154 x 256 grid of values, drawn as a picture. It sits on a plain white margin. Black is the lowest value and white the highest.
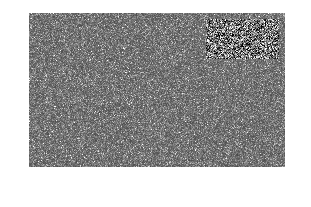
Odd patch: rougher, in the top right. Roughest part: top right. Slope: none. Stripes: none.
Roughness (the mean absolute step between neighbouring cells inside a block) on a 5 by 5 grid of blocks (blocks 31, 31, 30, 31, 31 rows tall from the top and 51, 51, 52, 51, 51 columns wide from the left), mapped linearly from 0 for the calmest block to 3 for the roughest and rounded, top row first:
0 0 0 2 3 | 0 0 0 1 2 | 0 0 0 0 0 | 0 0 0 0 0 | 0 0 0 0 0
